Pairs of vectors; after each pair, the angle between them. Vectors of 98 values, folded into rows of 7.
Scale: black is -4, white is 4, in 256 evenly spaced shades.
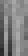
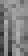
nearly parallel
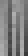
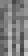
nearly opposite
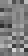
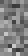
partly opposed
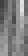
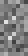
orthogonal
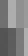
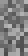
orthogonal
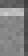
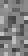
orthogonal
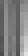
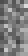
partly aligned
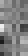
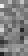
partly aligned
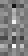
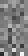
partly opposed
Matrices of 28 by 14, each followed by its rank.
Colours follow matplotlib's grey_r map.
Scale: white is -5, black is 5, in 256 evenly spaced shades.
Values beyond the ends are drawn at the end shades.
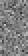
full rank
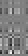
one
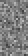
full rank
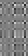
one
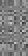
two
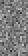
full rank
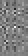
two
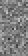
full rank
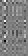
two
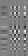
one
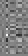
two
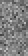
full rank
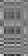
one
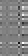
one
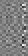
two
